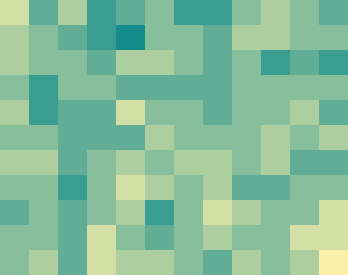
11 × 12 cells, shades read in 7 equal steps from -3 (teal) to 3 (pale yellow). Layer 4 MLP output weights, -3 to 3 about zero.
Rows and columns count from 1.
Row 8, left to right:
0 0 -2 0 2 1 0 1 -1 -1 0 0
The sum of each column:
5 -3 -8 -3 2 0 -2 -2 2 1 2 3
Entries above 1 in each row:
1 0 0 0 1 0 0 1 2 3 2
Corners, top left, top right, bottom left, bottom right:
2 -1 0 3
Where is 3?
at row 11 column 12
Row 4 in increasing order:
-2 -1 -1 -1 -1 0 0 0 0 0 0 0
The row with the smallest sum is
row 4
